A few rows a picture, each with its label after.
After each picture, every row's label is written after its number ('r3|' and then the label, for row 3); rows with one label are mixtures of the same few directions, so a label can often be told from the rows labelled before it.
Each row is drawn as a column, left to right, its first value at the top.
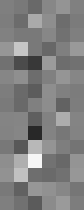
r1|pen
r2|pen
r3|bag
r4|pen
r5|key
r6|pen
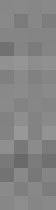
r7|pen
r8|bag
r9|pen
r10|bag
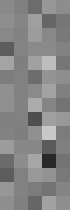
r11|pen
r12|bag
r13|key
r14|bag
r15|key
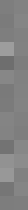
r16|pen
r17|bag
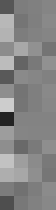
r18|key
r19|pen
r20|pen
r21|pen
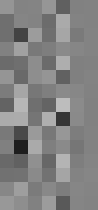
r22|key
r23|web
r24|web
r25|key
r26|key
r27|web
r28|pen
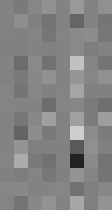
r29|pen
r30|bag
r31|bag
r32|key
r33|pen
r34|bag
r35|web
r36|key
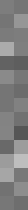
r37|pen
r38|bag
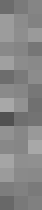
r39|key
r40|key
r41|web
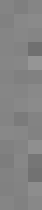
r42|bag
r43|key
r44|pen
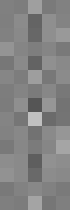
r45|pen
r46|key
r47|key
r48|key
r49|web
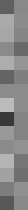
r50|key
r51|pen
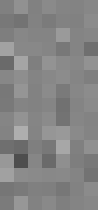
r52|pen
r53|bag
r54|pen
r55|bag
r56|web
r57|bag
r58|pen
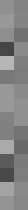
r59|pen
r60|web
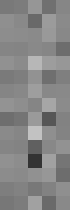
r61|key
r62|key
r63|bag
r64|key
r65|pen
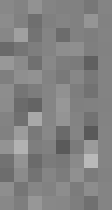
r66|pen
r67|web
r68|key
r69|bag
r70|web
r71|pen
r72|bag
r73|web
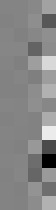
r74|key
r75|pen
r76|pen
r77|bag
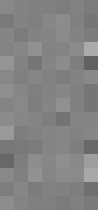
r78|bag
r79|web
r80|pen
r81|key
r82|key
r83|pen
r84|pen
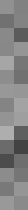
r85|bag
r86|web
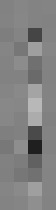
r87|web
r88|pen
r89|web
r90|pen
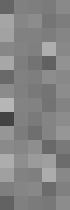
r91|key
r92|bag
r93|bag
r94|pen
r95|bag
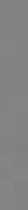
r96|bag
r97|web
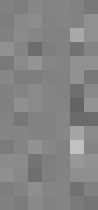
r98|pen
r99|key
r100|pen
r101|pen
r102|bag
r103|web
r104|key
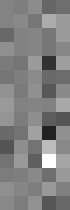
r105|web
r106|bag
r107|bag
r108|bag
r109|key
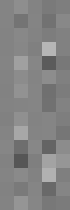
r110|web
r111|bag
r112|pen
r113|pen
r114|bag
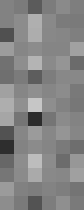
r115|web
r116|key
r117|key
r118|key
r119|bag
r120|pen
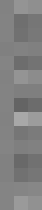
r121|pen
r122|key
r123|key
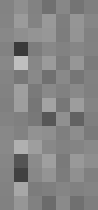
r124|web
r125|pen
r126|web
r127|key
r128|key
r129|key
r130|bag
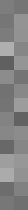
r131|pen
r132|key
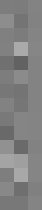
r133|bag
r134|pen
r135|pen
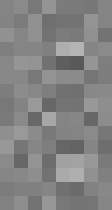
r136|web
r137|bag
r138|key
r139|key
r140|pen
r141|pen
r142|key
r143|web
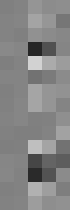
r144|pen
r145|web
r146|pen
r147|pen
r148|bag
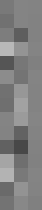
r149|pen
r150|web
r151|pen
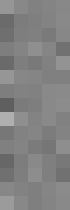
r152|key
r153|key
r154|pen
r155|web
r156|pen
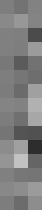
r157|bag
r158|bag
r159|web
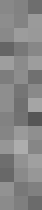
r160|pen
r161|web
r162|key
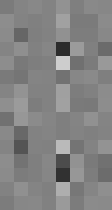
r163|key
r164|web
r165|key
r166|pen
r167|pen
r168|pen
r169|key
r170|pen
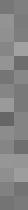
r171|key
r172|pen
